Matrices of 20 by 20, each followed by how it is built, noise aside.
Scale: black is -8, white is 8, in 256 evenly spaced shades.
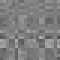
low rank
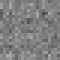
low rank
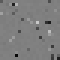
sparse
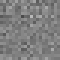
low rank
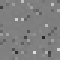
sparse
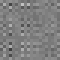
low rank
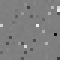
sparse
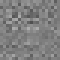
low rank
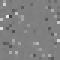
sparse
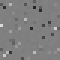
sparse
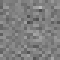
low rank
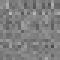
low rank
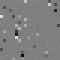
sparse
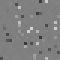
sparse
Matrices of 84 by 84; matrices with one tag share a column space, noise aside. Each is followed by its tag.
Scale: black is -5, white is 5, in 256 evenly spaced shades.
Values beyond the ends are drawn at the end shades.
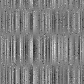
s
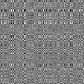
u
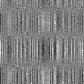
s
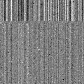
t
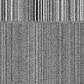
t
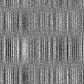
s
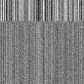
t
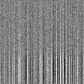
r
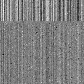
t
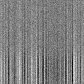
r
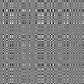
u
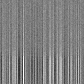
r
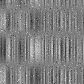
s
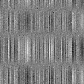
s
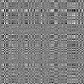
u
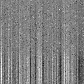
r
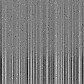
r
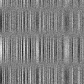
s
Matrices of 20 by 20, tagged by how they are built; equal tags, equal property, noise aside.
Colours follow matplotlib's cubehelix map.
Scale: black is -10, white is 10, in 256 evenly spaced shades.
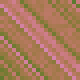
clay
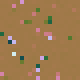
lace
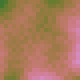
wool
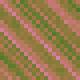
clay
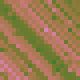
clay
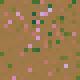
lace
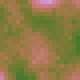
wool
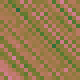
clay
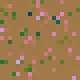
lace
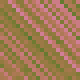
clay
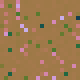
lace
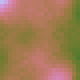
wool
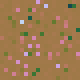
lace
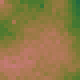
wool
